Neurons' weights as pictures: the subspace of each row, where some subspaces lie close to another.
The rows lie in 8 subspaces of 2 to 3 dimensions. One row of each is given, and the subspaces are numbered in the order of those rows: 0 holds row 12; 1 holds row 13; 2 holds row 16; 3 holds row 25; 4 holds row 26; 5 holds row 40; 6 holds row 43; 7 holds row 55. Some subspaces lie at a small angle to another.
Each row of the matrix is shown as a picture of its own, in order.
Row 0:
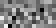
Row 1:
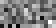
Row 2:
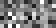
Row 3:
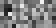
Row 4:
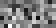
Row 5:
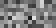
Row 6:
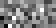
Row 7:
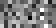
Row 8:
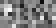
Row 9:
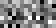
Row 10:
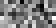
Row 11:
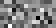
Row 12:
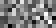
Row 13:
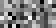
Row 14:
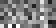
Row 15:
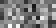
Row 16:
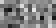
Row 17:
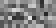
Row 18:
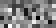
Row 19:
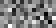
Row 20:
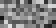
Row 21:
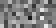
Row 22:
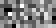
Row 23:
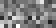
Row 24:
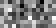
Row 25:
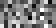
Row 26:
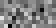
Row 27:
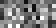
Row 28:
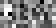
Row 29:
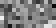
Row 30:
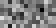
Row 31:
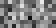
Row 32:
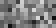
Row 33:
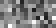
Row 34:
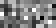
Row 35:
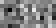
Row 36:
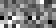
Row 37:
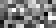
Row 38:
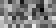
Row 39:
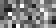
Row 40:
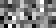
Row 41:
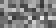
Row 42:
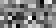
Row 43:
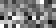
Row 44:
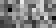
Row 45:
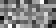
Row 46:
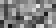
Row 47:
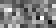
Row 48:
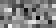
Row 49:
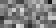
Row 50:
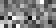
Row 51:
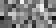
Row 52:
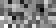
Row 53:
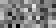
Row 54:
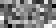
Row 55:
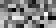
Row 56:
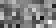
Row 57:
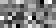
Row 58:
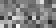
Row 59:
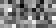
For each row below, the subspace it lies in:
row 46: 7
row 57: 7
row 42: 7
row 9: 1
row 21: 3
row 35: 2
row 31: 5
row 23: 6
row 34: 6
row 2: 1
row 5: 7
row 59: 5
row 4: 5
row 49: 7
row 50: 6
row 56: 6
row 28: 1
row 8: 1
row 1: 3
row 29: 3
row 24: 5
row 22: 2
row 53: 2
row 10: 0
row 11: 0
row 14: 3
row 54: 3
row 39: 2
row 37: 7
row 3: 1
